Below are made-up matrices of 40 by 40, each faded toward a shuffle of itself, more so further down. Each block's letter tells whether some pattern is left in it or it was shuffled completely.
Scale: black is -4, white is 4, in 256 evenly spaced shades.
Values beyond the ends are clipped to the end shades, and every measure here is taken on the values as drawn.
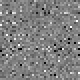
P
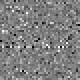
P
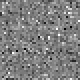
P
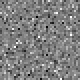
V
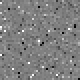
V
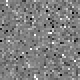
V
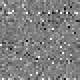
P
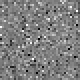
V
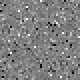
V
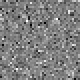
V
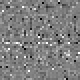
P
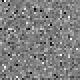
P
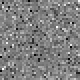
V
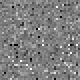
P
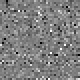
P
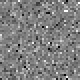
V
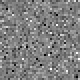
V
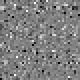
P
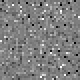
V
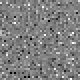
P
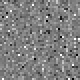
V
